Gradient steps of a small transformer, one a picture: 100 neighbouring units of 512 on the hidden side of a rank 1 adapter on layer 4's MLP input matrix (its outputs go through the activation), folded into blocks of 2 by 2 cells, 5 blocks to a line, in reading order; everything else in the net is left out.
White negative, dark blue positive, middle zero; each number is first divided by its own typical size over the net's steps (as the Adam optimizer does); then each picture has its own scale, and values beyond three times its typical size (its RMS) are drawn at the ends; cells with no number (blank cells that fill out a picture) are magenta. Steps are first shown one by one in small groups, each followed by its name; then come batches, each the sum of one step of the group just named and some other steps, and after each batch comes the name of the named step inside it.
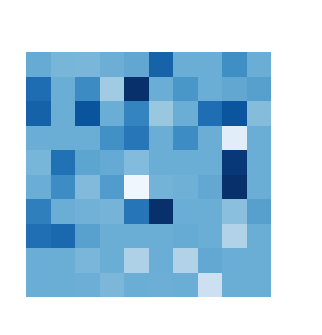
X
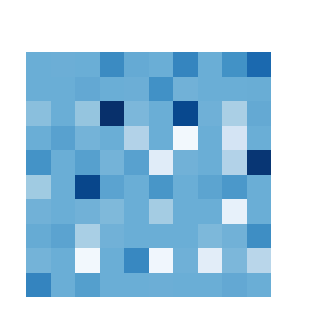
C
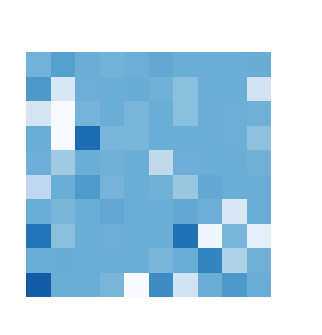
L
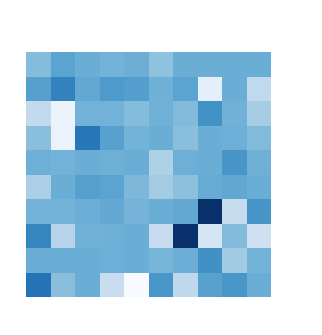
L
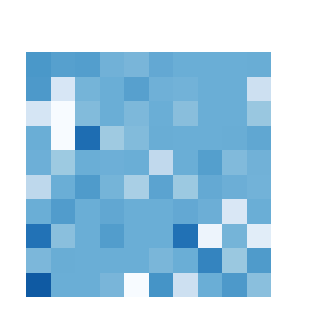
L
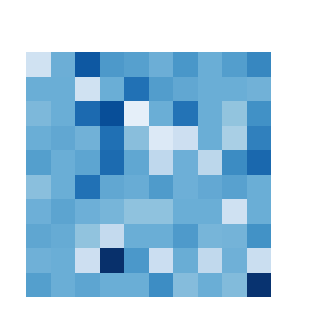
C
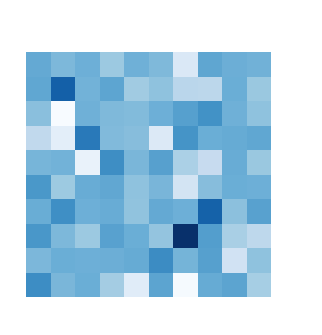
L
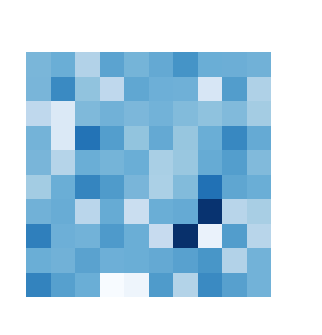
L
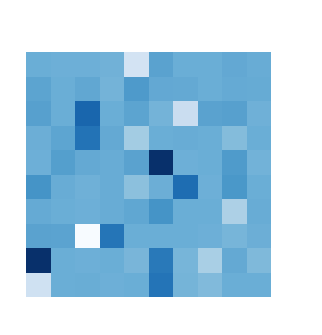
X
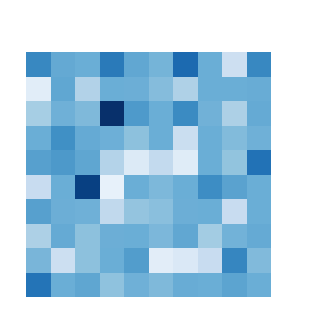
C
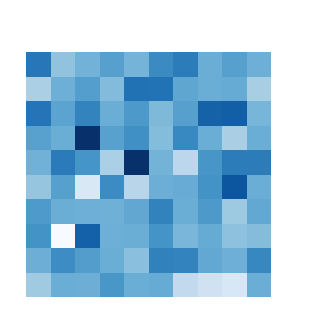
X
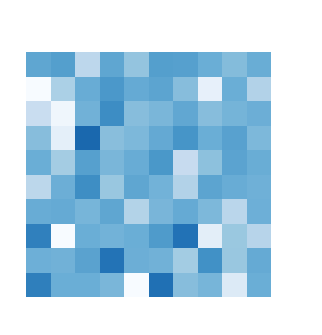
L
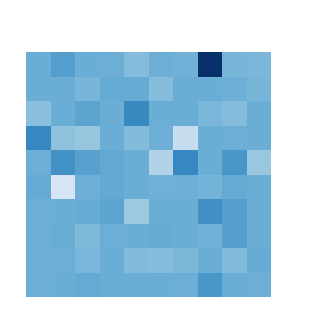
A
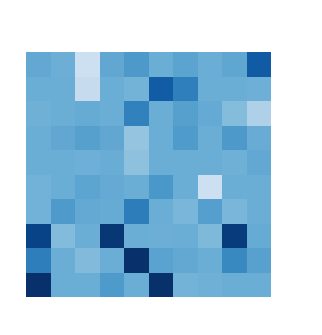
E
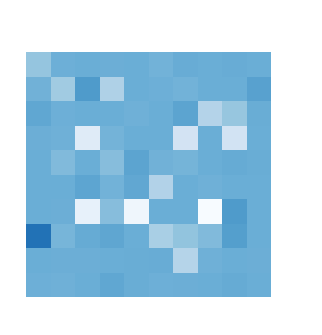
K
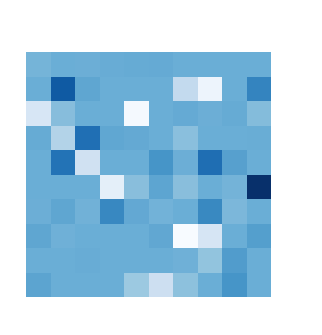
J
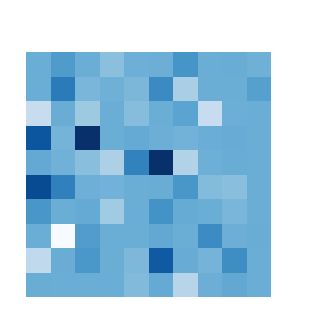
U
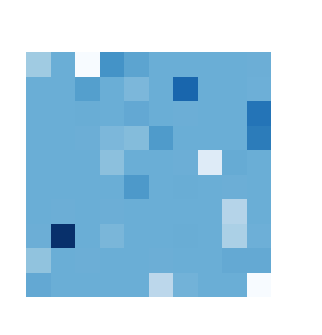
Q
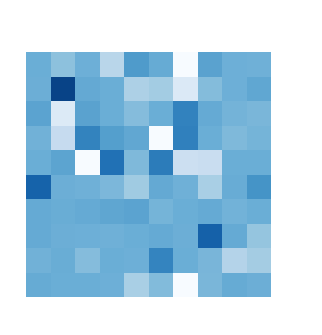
J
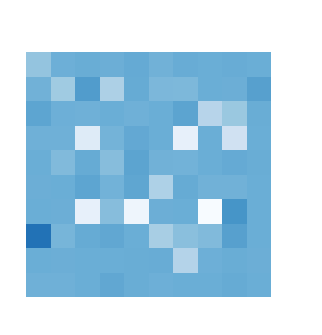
K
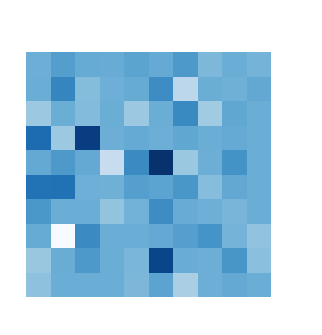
U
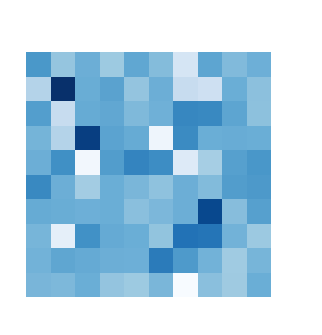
J
